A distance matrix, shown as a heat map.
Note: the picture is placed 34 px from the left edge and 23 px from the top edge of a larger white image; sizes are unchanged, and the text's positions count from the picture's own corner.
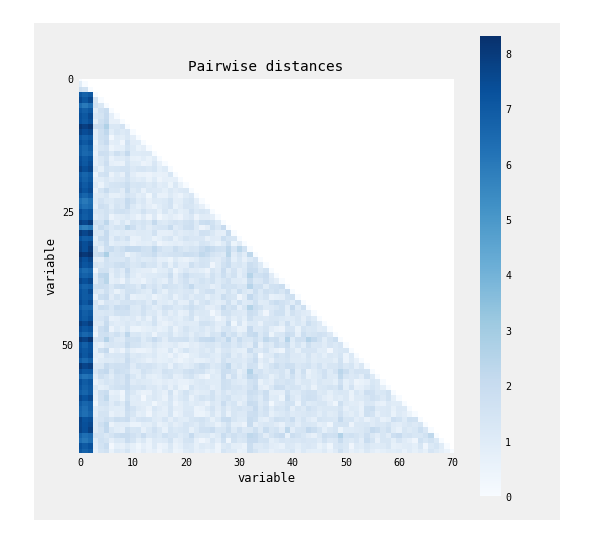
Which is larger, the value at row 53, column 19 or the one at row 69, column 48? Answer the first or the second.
the second
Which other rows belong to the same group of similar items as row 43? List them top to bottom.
3, 4, 5, 6, 7, 8, 9, 10, 11, 12, 13, 14, 15, 16, 17, 18, 19, 20, 21, 22, 23, 24, 25, 26, 27, 28, 29, 30, 31, 32, 33, 34, 35, 36, 37, 38, 39, 40, 41, 42, 44, 45, 46, 47, 48, 49, 50, 51, 52, 53, 54, 55, 56, 57, 58, 59, 60, 61, 62, 63, 64, 65, 66, 67, 68, 69, 70
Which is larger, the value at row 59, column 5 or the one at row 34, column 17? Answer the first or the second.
the first
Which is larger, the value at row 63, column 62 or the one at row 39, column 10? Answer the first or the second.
the second
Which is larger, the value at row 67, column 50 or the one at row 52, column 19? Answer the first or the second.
the first
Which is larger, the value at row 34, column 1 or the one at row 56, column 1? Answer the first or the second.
the first
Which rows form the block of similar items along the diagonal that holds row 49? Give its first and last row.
3 to 70
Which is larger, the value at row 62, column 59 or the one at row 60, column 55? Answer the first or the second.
the second
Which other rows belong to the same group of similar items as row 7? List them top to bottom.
3, 4, 5, 6, 8, 9, 10, 11, 12, 13, 14, 15, 16, 17, 18, 19, 20, 21, 22, 23, 24, 25, 26, 27, 28, 29, 30, 31, 32, 33, 34, 35, 36, 37, 38, 39, 40, 41, 42, 43, 44, 45, 46, 47, 48, 49, 50, 51, 52, 53, 54, 55, 56, 57, 58, 59, 60, 61, 62, 63, 64, 65, 66, 67, 68, 69, 70
